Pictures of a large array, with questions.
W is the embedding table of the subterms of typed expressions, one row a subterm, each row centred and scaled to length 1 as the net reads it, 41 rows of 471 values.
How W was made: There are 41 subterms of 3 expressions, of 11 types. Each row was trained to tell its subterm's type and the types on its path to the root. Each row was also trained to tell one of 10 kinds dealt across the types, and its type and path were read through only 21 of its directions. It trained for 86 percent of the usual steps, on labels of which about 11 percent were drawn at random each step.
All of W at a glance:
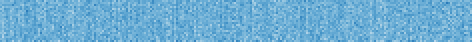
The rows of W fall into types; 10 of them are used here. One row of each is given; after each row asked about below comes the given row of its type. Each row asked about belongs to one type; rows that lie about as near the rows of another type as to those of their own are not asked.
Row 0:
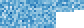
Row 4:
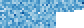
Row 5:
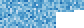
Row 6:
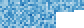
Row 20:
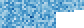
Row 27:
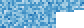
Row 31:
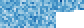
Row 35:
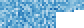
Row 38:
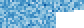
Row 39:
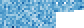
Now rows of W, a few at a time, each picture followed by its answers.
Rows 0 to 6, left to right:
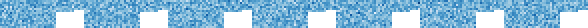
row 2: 0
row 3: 5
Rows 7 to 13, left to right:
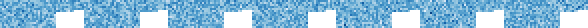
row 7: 31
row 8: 27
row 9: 0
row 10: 20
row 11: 31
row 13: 38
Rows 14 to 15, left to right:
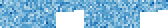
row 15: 35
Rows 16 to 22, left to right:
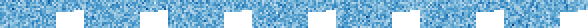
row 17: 39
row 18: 5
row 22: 27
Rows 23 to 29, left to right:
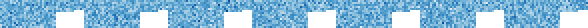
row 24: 6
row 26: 39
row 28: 38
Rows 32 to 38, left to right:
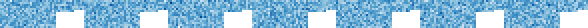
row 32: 27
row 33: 39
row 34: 5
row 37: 35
